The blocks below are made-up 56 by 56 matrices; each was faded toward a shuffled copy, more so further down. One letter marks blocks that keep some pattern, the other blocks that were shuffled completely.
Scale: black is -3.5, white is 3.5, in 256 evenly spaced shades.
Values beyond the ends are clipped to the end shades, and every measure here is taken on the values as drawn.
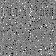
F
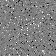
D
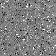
F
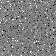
D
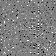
F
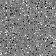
F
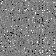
F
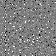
F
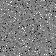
D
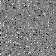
F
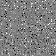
F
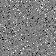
D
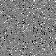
F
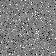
D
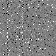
F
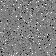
D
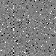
F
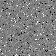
D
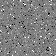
D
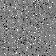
F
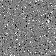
D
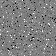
D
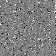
F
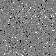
D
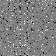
F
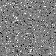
F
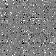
F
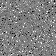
D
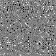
F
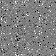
F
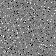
D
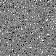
D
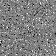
D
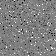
D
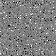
F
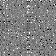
F
